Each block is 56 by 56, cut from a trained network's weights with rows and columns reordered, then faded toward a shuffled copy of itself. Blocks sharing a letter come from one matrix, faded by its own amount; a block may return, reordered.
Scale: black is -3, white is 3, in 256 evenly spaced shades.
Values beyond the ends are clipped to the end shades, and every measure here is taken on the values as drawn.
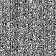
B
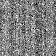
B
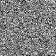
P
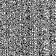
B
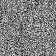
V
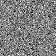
P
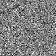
P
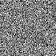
V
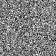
V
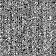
B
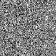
P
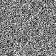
V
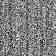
B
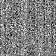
B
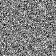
P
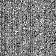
B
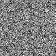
V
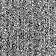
B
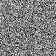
P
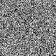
P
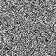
V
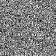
P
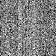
B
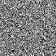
V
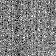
B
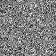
P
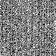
B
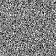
P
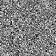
P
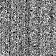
B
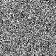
V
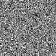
P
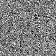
P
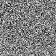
V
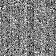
B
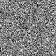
V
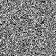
V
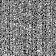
B
